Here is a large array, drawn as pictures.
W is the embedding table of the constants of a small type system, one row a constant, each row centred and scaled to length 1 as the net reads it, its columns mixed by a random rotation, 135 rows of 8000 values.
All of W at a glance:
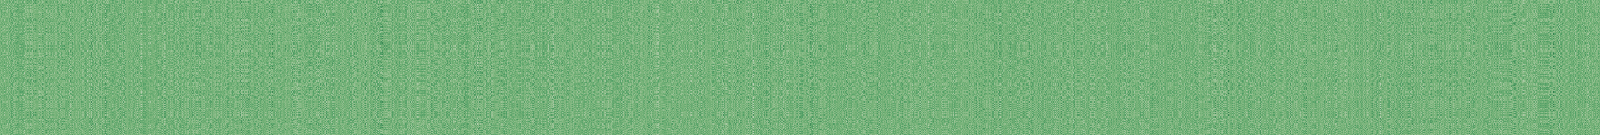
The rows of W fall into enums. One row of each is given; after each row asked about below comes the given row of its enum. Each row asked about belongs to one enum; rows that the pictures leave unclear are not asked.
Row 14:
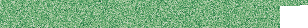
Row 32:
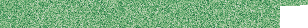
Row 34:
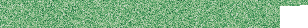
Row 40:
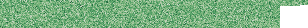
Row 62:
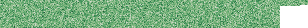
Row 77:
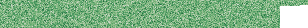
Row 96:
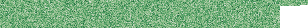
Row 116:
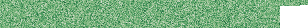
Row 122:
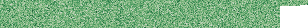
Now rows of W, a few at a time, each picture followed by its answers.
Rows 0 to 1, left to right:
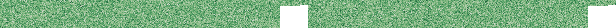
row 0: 40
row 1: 122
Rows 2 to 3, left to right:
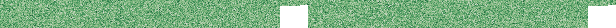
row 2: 122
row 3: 40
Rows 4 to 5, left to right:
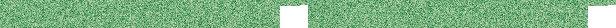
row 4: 62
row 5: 32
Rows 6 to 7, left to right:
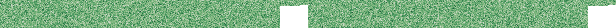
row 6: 77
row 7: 62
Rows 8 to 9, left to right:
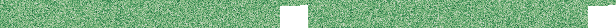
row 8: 122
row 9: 62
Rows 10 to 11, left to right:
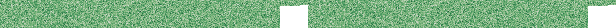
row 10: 77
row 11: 77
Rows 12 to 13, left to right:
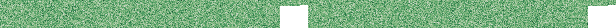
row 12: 34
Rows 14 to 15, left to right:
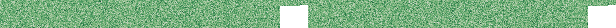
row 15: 116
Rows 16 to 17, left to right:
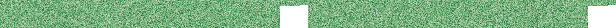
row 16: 77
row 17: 116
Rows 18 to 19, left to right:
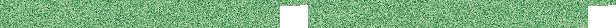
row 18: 122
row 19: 40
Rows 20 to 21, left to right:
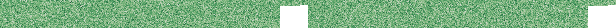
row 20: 40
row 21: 32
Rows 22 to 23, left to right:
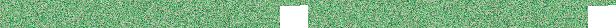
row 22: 116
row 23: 14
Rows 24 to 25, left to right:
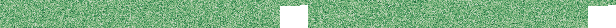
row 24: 62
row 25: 40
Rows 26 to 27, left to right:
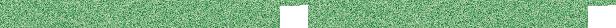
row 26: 77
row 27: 77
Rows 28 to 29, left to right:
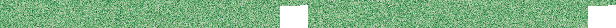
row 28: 122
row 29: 40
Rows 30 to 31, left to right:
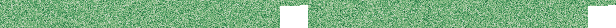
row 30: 77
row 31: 122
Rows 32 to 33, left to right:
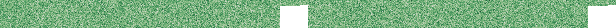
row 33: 34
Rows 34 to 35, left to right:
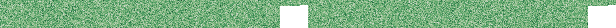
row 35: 116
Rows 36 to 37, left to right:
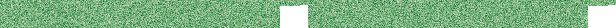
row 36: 77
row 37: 96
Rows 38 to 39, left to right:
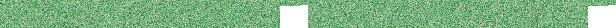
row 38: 77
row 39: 116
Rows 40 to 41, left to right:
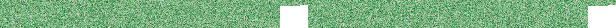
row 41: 62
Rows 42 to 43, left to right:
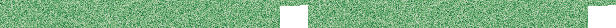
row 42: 77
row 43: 77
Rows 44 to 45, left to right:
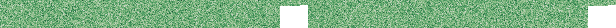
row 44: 34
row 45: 32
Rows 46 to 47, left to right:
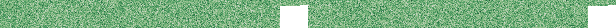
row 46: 32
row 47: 34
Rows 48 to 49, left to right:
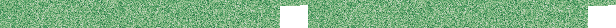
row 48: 32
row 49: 32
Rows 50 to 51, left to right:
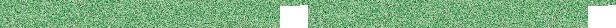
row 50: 40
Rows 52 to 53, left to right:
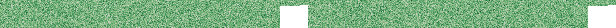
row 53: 34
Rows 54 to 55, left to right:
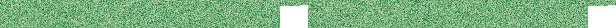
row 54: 77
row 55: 122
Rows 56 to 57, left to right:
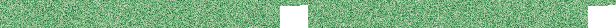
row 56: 34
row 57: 62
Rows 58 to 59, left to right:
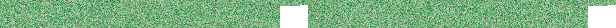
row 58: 40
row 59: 32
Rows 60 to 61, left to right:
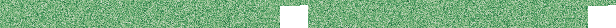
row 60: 116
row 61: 14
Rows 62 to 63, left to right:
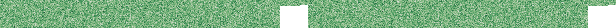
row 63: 96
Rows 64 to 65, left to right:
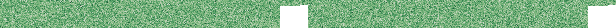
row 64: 40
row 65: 62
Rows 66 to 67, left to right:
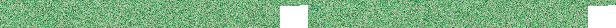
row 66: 34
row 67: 122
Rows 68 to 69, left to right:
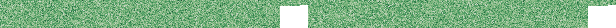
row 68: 34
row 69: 40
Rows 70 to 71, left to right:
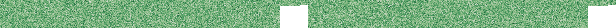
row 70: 96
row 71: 40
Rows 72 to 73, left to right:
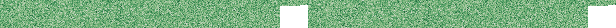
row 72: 122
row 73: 122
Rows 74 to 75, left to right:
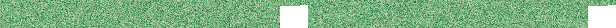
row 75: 40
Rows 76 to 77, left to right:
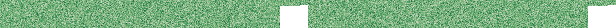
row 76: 116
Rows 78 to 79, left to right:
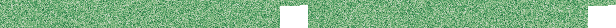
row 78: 77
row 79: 32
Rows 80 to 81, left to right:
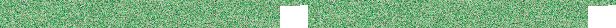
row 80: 40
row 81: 40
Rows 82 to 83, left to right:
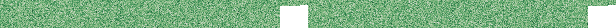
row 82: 122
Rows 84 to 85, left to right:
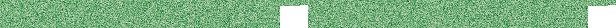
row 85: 14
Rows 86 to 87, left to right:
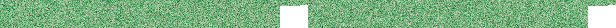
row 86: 122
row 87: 62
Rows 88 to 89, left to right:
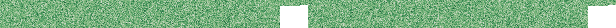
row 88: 116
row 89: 62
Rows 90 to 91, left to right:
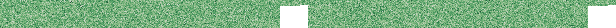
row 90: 40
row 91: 34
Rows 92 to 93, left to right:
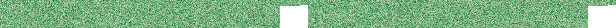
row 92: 34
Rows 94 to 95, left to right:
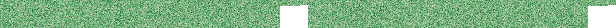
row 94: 122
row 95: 34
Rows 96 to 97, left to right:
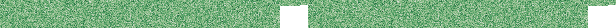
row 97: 96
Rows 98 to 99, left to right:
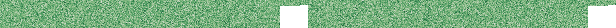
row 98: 116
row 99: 122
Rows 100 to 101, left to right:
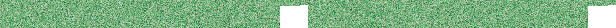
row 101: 77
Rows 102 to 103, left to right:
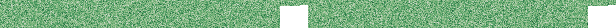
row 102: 77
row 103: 116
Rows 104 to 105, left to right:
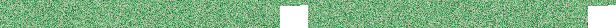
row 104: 34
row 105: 116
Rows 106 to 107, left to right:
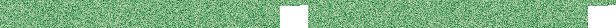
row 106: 34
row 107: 116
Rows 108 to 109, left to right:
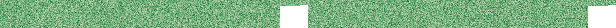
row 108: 32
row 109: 14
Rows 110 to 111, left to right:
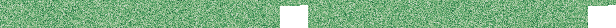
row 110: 34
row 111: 116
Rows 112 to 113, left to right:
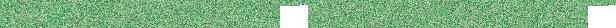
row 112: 40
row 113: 116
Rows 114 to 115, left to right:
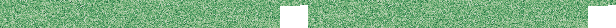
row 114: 40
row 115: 40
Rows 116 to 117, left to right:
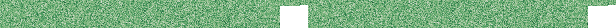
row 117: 116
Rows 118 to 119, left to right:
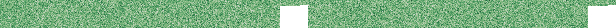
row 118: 32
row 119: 34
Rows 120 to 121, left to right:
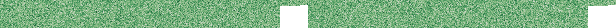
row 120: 122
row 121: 32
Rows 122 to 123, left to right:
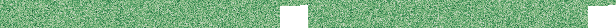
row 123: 62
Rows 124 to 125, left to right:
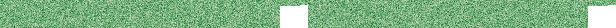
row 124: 62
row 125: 77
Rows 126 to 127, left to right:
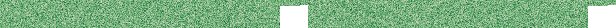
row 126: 116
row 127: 77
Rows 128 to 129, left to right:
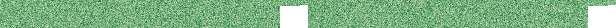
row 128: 14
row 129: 32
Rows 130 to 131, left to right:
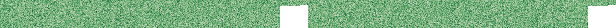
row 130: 122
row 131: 116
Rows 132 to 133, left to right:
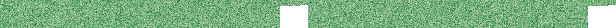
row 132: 122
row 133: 116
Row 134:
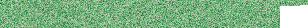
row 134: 77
